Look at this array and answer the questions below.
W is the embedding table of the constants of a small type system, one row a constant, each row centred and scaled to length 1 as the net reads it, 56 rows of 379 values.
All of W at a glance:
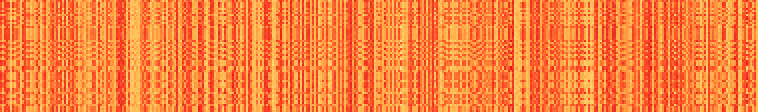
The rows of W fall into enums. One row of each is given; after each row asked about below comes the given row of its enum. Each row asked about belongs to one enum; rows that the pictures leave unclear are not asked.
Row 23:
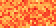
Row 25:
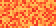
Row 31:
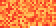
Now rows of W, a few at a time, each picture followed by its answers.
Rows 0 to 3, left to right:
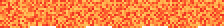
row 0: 31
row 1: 25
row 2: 25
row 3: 25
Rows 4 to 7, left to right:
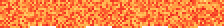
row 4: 31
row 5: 25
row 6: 31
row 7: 23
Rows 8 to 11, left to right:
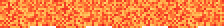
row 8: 31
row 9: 31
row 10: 25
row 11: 31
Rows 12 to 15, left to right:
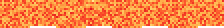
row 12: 25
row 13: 23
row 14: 25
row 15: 25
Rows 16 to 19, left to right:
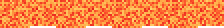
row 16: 25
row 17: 25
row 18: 25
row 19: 25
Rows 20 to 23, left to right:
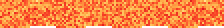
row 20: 23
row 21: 31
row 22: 25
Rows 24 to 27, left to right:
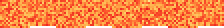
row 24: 31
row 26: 23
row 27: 31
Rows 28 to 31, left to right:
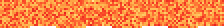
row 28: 25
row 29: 23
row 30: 31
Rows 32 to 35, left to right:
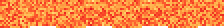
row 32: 31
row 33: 23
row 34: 23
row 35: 25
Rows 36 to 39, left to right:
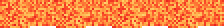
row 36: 31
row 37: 31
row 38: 31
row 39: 31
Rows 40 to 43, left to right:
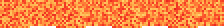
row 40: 25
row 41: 31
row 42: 31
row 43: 31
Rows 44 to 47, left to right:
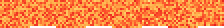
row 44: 25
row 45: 25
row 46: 23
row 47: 31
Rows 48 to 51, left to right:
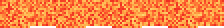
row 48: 31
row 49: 25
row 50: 31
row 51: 31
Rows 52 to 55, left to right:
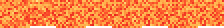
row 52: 23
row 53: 25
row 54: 25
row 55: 25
